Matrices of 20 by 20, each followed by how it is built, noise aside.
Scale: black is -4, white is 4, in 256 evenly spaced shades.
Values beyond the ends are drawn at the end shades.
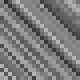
Toeplitz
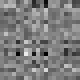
low rank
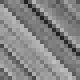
Toeplitz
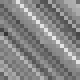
Toeplitz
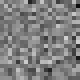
low rank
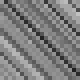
Toeplitz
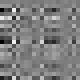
low rank
